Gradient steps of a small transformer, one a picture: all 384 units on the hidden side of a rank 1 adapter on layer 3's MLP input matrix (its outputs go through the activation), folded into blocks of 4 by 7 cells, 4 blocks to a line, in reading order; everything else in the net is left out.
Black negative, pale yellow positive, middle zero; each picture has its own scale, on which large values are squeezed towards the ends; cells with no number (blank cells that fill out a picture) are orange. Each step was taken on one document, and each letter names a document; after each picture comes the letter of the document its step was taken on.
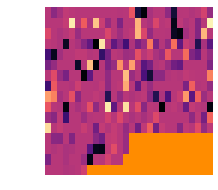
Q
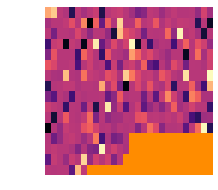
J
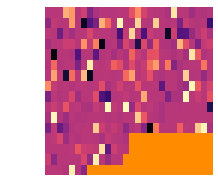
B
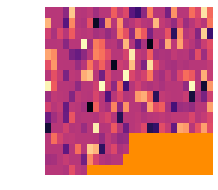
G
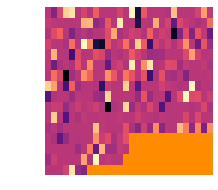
B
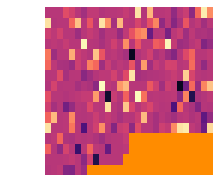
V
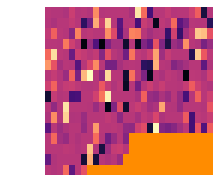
B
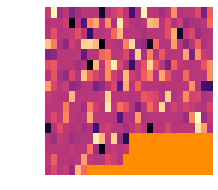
J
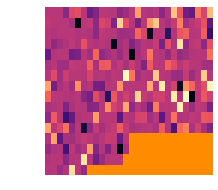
V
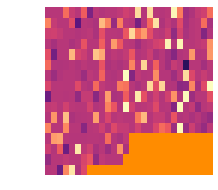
V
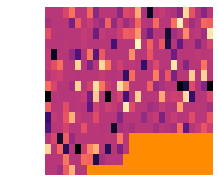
V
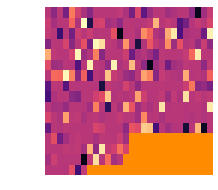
B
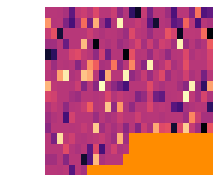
G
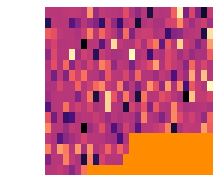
V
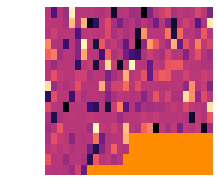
Q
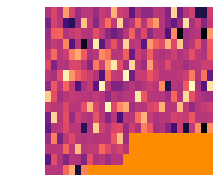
G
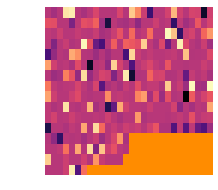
G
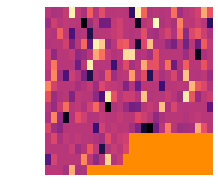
B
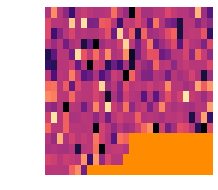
G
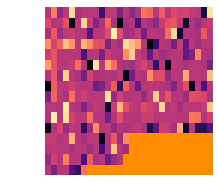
J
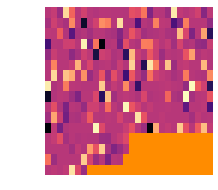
B
